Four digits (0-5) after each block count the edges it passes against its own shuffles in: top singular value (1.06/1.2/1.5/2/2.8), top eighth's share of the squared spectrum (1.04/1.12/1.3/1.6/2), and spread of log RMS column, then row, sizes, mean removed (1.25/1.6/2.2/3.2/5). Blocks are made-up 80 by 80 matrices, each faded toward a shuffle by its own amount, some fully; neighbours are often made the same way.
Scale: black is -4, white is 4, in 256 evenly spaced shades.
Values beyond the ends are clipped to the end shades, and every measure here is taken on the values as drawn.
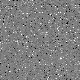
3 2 0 0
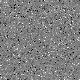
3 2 1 0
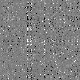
4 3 2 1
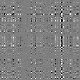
5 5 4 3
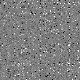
3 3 1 1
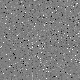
2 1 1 0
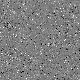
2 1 0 0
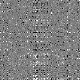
4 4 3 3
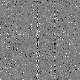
4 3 2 1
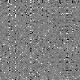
4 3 2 2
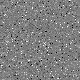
1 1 0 0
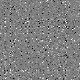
4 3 2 2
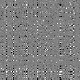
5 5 3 3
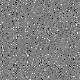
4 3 1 1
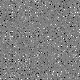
3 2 1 1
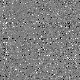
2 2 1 2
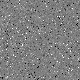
1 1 0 0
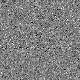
0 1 0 1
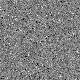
0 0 0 0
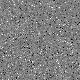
1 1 0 0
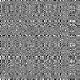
5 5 3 4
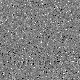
2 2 0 0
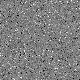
0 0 0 0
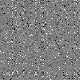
4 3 2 1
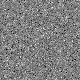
0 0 0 0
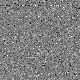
2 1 0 1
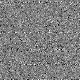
1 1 0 2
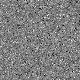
0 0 0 0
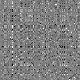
5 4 2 2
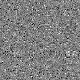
3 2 0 1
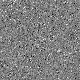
1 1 0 0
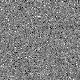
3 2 0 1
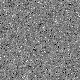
1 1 0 0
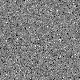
2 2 0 0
